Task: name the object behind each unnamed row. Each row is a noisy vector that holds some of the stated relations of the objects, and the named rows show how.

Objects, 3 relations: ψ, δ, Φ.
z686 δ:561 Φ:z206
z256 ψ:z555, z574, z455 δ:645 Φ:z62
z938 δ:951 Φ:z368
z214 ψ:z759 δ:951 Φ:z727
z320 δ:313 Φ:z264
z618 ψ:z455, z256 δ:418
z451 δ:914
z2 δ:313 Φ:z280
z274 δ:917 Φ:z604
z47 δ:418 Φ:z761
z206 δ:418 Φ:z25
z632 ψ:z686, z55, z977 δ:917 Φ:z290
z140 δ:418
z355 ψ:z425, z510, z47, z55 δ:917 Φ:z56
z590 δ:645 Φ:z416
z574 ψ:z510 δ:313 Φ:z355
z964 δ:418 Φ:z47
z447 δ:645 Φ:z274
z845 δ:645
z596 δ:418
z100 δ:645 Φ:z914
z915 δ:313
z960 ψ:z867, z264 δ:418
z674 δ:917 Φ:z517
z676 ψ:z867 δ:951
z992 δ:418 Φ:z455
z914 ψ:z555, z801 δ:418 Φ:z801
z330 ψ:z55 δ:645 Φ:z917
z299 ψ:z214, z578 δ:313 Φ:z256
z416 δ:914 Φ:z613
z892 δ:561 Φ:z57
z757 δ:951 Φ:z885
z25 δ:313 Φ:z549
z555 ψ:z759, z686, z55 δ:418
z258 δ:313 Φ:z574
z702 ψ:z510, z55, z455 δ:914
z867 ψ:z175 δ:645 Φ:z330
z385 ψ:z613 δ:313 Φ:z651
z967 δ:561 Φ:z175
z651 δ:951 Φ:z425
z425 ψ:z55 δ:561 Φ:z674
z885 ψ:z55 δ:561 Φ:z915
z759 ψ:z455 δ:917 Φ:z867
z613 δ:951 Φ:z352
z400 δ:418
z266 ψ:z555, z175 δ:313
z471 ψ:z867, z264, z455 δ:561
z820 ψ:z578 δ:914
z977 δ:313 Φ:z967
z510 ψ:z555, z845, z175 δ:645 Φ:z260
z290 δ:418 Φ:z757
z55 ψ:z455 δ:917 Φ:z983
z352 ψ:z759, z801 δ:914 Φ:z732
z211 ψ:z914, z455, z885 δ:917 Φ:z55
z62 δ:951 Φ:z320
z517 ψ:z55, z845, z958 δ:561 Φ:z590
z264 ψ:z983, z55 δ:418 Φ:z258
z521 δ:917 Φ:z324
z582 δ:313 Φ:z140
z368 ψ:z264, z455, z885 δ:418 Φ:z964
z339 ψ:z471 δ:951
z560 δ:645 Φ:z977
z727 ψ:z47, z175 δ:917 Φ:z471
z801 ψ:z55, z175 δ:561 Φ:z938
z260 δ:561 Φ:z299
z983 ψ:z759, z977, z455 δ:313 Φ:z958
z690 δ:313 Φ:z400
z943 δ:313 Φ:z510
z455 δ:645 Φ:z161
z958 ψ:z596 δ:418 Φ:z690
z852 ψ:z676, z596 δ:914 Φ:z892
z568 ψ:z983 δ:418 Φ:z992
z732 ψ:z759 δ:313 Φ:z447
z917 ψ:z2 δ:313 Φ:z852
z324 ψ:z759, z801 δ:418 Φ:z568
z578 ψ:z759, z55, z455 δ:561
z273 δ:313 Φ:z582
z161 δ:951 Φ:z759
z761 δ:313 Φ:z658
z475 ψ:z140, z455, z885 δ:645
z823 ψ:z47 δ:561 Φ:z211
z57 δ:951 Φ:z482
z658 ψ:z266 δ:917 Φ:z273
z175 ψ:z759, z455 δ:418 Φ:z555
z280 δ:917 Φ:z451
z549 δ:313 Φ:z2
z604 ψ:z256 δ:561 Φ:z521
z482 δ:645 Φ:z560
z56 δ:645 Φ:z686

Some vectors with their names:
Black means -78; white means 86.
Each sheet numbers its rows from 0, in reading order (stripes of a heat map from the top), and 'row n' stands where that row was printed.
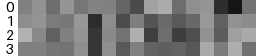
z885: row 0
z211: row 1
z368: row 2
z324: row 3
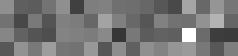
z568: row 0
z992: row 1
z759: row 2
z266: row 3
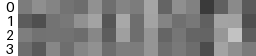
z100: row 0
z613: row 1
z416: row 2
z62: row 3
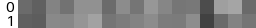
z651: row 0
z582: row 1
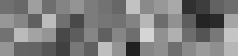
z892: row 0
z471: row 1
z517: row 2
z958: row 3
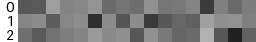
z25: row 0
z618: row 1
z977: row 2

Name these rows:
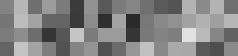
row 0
z352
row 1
z355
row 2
z47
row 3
z425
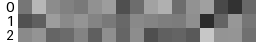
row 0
z801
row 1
z385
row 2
z914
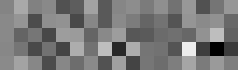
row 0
z330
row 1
z820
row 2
z964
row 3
z455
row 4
z658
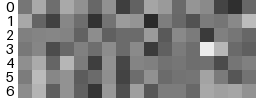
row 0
z578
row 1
z960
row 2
z56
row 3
z555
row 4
z475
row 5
z256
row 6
z702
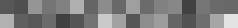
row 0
z2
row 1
z852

